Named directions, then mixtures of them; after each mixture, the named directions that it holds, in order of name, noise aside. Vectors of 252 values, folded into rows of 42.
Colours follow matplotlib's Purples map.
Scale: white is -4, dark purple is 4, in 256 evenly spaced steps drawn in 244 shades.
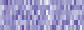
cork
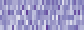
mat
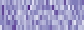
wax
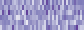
mat, wax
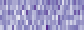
mat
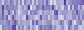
wax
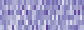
mat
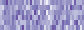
cork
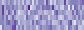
wax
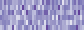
mat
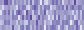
cork, mat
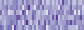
mat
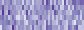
mat, wax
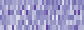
mat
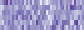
cork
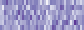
cork, wax
